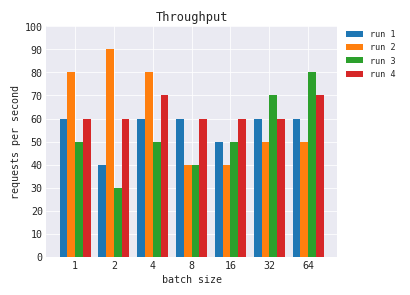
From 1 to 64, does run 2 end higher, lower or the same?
lower
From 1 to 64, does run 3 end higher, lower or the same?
higher
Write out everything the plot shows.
Title: Throughput
x-axis: batch size, ticks 1 2 4 8 16 32 64
y-axis: requests per second, ticks 0 10 20 30 40 50 60 70 80 90 100
Legend: run 1, run 2, run 3, run 4
Values:
run 1: 60 40 60 60 50 60 60
run 2: 80 90 80 40 40 50 50
run 3: 50 30 50 40 50 70 80
run 4: 60 60 70 60 60 60 70
